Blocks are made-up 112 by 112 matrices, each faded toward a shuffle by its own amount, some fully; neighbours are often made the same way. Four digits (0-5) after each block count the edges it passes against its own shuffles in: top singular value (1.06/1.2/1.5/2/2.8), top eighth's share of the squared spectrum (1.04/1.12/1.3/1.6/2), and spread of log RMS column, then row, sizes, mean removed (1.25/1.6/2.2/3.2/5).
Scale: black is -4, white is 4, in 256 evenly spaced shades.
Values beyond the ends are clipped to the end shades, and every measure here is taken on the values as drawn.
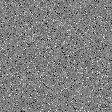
2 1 0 0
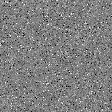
3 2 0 0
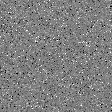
0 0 0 0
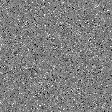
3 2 0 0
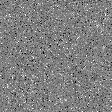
2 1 0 0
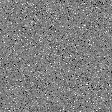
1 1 0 0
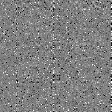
4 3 2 1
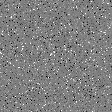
0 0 0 0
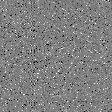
3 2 0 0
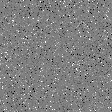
0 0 0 0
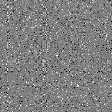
4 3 1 1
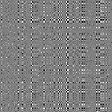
5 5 4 4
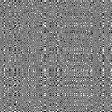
5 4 4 3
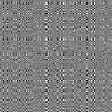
5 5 4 4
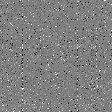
4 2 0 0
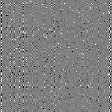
5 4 3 2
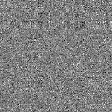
4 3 2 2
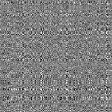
5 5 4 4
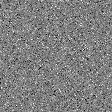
0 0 0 0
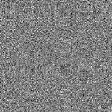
4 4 2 2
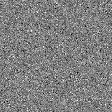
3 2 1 1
